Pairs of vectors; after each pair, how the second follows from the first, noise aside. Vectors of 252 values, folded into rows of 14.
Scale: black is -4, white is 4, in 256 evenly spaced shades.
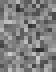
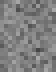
shrunk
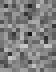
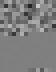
partly zeroed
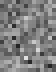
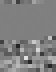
partly zeroed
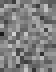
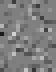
partly zeroed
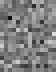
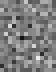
shuffled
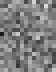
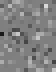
partly zeroed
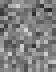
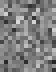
shuffled
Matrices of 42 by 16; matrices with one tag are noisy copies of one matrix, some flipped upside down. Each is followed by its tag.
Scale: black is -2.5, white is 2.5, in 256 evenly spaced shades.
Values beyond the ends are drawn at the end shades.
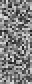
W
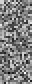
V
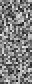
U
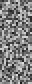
U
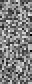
U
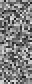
V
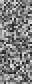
V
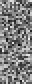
W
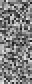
V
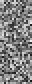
V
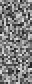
U
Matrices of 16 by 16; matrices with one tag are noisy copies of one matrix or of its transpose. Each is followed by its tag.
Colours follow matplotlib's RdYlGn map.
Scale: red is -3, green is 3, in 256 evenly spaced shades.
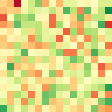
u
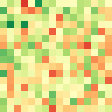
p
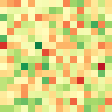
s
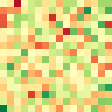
u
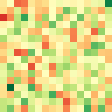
u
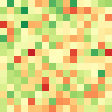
p
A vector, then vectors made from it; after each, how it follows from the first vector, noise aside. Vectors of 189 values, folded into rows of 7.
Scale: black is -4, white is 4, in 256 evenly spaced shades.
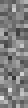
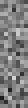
negated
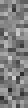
negated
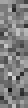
negated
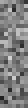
negated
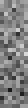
sign-scrambled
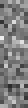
wrapped around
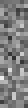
wrapped around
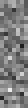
sign-scrambled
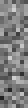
sign-scrambled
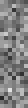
sign-scrambled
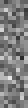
wrapped around
